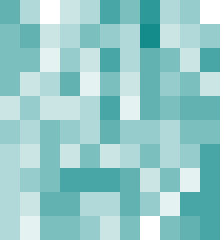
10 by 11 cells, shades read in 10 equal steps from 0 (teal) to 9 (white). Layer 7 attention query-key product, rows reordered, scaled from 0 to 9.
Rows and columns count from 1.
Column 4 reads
7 6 5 3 7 5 7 2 3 4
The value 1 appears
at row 1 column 8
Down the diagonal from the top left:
3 3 8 3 6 3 6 7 8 3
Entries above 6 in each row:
3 2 3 4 4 0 3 2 2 3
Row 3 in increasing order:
2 2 3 4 4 4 5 6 7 7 8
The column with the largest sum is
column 2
